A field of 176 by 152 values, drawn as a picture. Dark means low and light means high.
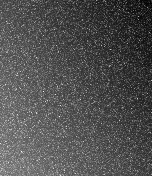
There are no regular stripes. On average the colour sits 30% of the way up the scale. The ninth with the highest average is the bottom left. Neither half mirrors the other. Fine speckle covers the field. The ninth with the lowest average is the top right. Values rise toward the bottom left. No single row or column stands out from its neighbours.
